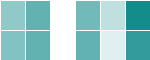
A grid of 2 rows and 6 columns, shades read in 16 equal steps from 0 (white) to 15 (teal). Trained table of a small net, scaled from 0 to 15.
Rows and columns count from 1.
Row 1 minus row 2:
-1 0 0 -1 2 2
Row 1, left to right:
7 10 0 9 4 15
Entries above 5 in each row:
4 4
